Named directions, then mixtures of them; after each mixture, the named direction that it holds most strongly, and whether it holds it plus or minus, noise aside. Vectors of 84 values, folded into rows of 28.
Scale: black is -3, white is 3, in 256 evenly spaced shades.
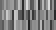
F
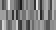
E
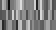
E, minus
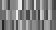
E, minus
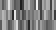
E, plus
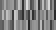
F, plus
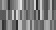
E, minus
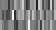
F, minus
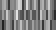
F, plus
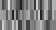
E, plus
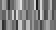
E, minus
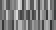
F, plus
